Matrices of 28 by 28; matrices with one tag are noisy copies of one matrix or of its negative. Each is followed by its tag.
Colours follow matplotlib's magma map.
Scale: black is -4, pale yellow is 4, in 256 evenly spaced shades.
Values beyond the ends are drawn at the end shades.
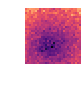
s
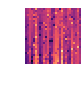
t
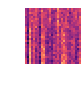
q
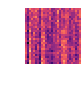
q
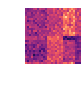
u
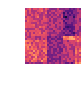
u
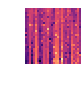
t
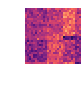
u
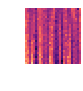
t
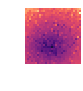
s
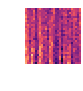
t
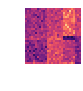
u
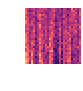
t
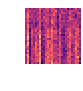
q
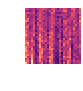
t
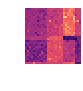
u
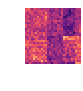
u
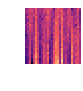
t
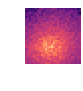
s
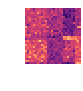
u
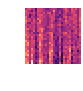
t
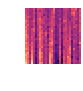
t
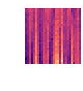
t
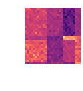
u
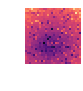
s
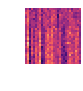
q
